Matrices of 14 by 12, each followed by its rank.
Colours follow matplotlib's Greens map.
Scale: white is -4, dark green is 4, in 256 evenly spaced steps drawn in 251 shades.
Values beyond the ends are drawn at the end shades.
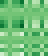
one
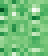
two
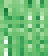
two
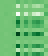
one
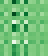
one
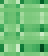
one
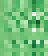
two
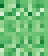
two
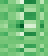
one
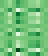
one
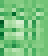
two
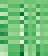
one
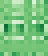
two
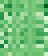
two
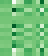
one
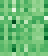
two
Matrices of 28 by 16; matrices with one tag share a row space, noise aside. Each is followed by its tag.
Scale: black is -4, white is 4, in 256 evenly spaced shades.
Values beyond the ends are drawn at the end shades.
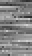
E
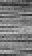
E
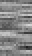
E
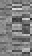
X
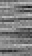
E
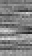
E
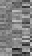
X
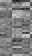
X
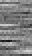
E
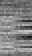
E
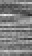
E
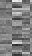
X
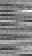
E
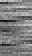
E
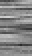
E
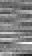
E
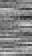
E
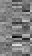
X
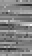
E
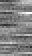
E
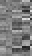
X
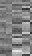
X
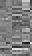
X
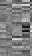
X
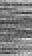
E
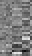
X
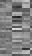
X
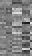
X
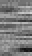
E
